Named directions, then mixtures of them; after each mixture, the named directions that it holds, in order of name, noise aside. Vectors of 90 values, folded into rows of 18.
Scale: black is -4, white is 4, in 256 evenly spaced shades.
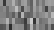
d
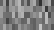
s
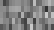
d, s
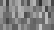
s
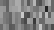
d, s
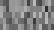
d, s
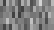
d, s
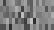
d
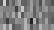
d, s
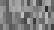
d, s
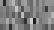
d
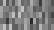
d, s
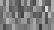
s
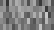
s
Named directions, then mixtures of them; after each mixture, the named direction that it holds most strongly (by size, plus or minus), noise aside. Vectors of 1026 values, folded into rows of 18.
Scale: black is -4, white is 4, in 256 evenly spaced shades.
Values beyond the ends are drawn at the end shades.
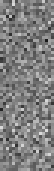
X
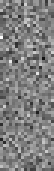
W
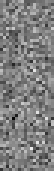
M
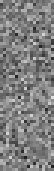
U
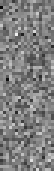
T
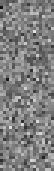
T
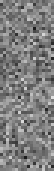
U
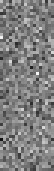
W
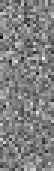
W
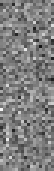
U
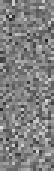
X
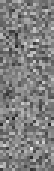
M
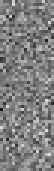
X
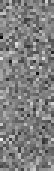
W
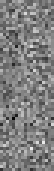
M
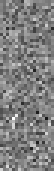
M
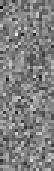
T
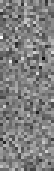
W
